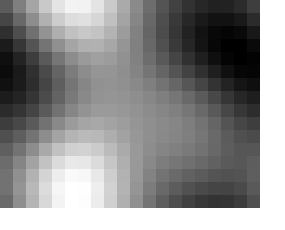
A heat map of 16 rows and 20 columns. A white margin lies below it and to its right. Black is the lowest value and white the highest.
Ninth with the lowest average: top right. Roughest part: top left. Calmest part: centre. Ninth with the highest average: bottom left. Stripes: none.
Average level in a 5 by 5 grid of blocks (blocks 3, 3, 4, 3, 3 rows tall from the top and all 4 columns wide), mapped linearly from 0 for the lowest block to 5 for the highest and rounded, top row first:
2 4 3 1 0
1 3 3 1 0
1 3 3 2 1
3 4 3 2 2
3 5 3 2 1
